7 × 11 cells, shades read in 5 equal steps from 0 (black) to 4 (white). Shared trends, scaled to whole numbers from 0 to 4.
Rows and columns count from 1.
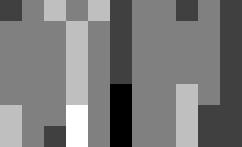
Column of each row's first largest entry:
3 4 4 4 4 4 4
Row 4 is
2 2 2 3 2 1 2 2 2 2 1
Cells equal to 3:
11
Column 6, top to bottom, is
1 1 1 1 0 0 0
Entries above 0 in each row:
11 11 11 11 10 10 10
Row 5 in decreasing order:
3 3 2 2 2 2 2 2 2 1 0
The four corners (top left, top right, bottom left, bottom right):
1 1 3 1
